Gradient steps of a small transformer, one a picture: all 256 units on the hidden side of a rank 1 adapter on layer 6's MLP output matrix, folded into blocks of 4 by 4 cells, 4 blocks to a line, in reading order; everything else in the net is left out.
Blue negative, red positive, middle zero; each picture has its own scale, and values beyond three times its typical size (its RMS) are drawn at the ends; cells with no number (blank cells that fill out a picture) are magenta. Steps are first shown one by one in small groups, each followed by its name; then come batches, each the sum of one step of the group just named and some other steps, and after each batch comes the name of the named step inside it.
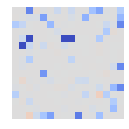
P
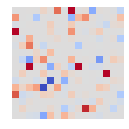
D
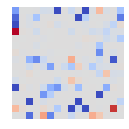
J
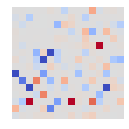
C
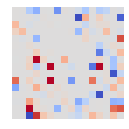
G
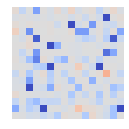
D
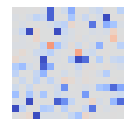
C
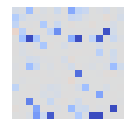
J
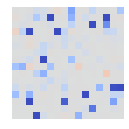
D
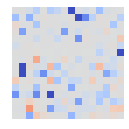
G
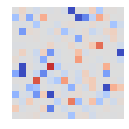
C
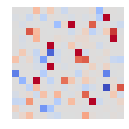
C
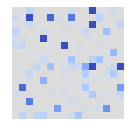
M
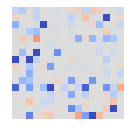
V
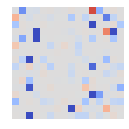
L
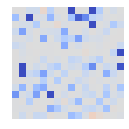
M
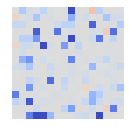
L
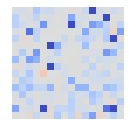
V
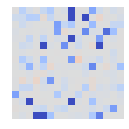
M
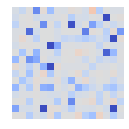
V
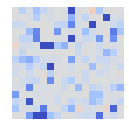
L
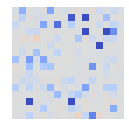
V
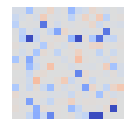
V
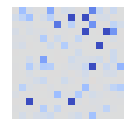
M
